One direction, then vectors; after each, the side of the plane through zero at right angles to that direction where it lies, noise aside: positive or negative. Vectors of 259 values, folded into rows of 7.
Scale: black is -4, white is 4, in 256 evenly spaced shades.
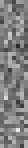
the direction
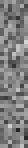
negative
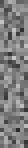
negative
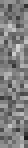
negative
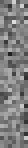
negative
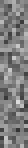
negative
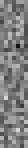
positive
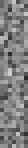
negative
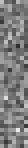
positive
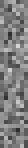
negative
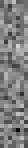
negative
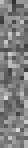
positive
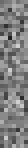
negative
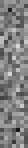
negative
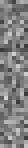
positive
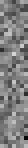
positive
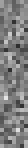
positive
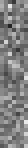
positive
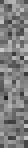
negative
